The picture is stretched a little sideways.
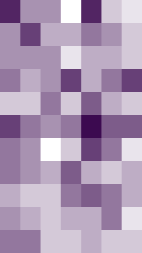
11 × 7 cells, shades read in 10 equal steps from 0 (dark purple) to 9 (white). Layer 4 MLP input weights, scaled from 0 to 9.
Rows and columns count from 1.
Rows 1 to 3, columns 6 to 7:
7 8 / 5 7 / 6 7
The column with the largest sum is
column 7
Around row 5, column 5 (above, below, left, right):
6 0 7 6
